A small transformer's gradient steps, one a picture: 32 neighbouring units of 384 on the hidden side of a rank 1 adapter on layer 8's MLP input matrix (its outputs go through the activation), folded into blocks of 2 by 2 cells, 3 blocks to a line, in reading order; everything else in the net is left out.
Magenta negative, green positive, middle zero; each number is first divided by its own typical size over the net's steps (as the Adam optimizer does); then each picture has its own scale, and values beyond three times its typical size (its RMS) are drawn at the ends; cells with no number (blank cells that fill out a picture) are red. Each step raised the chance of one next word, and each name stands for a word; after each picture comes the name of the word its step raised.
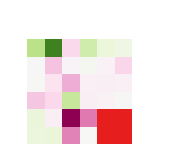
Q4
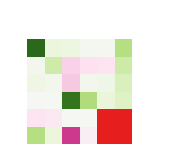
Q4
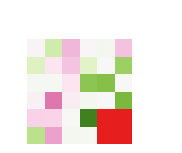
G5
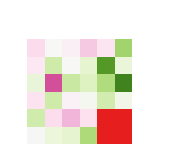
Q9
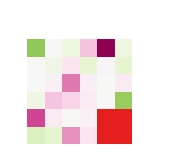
Q4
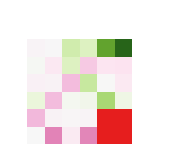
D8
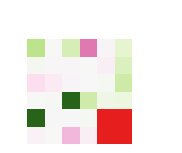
Q4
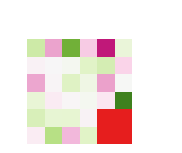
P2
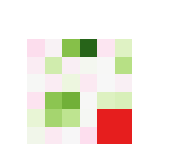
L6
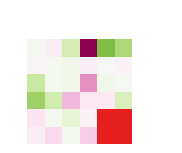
D8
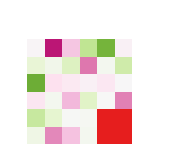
P2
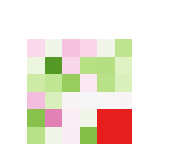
Q9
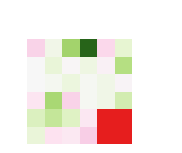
L6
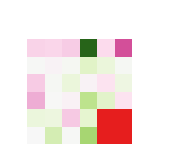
D8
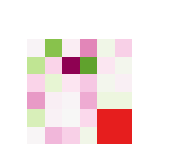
G5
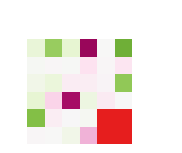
D8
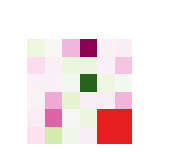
L6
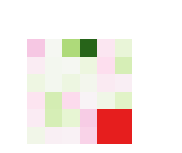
L6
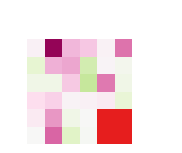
G5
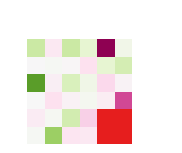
P2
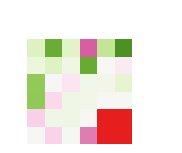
D8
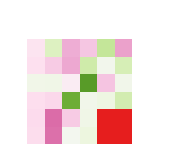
G5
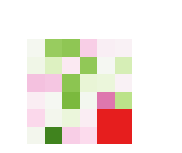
P2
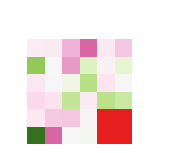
G5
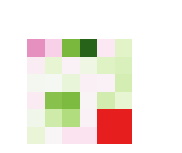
L6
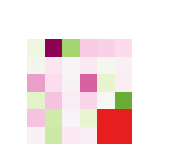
P2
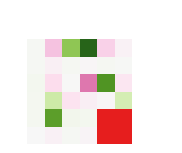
L6
